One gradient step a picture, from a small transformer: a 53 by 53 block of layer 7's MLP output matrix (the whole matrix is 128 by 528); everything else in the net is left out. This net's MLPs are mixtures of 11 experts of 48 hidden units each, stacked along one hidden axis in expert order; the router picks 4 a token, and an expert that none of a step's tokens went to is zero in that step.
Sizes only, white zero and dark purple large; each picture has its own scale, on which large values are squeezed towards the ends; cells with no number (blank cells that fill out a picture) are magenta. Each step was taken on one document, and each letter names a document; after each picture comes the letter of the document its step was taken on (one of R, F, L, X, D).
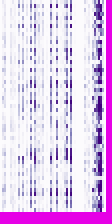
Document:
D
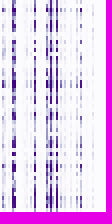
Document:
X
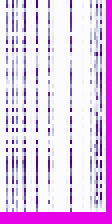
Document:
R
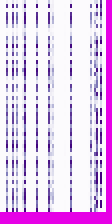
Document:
R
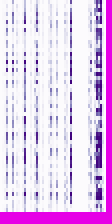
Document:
R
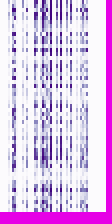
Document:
X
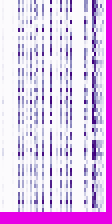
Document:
D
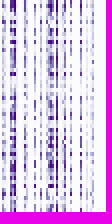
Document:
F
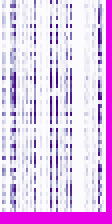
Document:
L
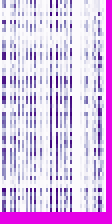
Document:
D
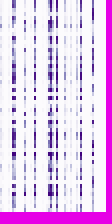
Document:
X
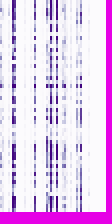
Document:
X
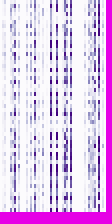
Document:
L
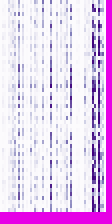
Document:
D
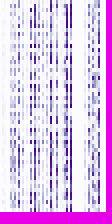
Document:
L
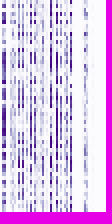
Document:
D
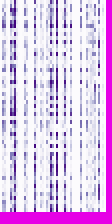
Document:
F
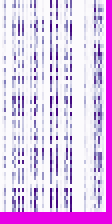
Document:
D
